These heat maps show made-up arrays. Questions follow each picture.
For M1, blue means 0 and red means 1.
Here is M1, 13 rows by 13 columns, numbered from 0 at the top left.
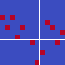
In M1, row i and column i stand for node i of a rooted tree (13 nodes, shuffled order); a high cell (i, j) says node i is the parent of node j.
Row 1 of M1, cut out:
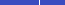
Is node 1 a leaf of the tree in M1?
yes
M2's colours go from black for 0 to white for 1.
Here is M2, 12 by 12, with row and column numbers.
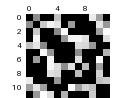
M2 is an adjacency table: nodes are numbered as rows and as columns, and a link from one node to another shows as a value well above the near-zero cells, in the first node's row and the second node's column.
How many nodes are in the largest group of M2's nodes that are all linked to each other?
3
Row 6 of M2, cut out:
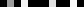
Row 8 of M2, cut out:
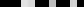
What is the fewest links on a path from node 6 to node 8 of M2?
2
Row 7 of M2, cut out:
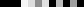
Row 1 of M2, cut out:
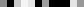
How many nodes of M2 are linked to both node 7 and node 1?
4
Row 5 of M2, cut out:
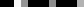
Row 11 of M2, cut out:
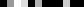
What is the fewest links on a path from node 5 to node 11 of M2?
1
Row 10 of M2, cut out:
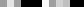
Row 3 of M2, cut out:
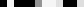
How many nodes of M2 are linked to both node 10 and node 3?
4
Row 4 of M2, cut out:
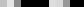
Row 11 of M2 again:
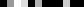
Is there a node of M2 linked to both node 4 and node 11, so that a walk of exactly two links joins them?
yes
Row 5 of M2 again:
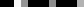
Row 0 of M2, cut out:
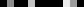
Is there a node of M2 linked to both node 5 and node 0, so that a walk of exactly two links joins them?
no
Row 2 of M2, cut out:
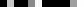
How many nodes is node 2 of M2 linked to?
5
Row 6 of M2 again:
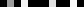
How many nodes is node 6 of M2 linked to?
4
